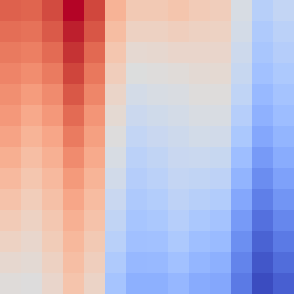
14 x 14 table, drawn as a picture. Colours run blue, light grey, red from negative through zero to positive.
Lone odd cells: none. Ninth with the lowest average: bottom right. Slope: up to the top left. Ninth with the highest average: top left.
